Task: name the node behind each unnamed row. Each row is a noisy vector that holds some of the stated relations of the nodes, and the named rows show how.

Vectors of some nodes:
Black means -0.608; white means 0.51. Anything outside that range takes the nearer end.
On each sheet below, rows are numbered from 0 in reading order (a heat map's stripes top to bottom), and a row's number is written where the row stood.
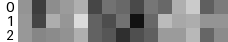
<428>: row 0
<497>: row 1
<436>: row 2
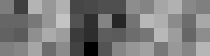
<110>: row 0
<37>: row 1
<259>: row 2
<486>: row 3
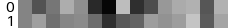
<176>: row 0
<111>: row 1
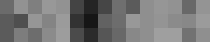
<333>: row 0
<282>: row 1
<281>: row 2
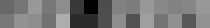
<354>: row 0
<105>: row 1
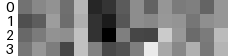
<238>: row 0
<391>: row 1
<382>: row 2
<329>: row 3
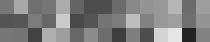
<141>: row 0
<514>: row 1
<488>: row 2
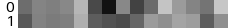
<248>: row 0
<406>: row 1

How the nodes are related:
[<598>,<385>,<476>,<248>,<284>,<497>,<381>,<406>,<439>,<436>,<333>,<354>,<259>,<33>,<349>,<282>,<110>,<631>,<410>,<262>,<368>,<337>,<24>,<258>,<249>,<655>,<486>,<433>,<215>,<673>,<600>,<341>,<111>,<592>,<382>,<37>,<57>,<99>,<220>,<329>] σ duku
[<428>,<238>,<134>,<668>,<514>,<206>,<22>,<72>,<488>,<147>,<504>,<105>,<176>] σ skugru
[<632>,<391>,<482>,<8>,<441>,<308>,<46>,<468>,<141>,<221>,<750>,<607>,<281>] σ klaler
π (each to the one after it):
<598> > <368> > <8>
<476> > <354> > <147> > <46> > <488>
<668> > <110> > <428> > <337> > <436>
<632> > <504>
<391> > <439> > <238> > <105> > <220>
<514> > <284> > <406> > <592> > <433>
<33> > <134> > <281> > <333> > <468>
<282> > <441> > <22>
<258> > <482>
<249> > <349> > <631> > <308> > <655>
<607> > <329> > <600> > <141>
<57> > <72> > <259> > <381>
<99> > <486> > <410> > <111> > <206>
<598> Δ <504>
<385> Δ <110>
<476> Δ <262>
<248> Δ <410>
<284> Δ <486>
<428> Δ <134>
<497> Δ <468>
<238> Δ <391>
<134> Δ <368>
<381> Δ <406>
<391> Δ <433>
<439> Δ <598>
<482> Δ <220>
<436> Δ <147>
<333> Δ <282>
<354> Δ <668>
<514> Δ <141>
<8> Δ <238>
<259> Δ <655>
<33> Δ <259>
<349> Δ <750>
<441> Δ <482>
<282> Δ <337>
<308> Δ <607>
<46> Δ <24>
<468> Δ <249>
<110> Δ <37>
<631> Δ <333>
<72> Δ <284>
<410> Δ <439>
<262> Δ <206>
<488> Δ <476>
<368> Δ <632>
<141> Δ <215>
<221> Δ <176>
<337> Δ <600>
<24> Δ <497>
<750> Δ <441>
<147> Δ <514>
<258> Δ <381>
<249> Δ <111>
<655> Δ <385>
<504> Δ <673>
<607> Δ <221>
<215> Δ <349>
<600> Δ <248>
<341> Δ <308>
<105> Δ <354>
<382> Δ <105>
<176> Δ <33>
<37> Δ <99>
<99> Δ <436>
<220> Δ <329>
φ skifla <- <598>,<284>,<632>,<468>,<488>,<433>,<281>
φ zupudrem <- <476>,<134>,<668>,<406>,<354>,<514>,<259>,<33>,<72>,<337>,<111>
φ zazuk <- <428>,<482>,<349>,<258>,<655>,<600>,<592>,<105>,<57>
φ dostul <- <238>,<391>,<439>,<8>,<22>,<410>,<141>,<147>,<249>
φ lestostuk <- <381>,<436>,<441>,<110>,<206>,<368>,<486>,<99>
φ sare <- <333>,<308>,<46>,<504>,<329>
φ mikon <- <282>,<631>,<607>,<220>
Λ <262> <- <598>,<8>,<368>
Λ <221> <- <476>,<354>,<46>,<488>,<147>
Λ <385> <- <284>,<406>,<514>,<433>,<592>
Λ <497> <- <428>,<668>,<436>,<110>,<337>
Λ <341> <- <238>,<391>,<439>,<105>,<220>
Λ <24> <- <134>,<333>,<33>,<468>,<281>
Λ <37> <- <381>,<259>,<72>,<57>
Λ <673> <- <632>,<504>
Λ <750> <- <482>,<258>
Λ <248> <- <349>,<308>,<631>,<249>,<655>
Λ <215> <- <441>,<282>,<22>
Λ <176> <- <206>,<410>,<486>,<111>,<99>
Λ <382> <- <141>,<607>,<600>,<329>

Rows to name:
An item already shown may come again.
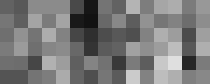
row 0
<99>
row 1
<72>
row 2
<655>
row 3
<111>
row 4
<488>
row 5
<632>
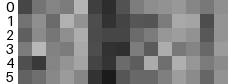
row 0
<439>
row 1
<655>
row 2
<592>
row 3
<433>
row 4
<258>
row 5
<631>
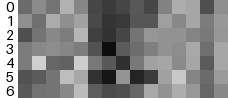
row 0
<655>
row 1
<337>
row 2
<439>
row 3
<410>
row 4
<220>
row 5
<221>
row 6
<406>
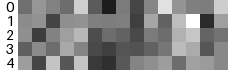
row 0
<673>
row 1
<206>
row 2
<428>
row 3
<46>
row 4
<668>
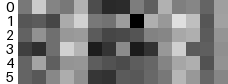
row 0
<433>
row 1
<262>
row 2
<381>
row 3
<341>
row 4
<468>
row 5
<259>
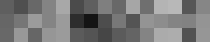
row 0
<134>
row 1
<8>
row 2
<468>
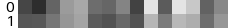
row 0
<476>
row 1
<368>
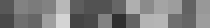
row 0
<406>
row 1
<385>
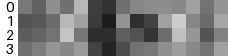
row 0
<504>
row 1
<221>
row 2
<308>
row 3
<600>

